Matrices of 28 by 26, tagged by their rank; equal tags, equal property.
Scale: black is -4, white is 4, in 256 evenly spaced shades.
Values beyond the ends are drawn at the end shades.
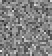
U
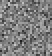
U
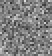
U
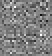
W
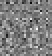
W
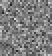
U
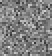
U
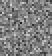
U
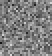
U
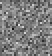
U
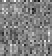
W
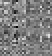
W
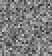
U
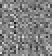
W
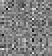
W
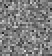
U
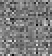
W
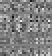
W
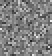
U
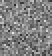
U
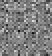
W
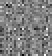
W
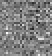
W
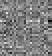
W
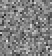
U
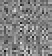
W
